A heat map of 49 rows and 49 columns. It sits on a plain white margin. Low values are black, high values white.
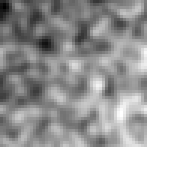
Slope: up to the bottom right. Grain: blotchy. Ninth with the lowest average: top left. Odd rows or columns: none. Mirror symmetry: none. Ninth with the highest average: bottom right.
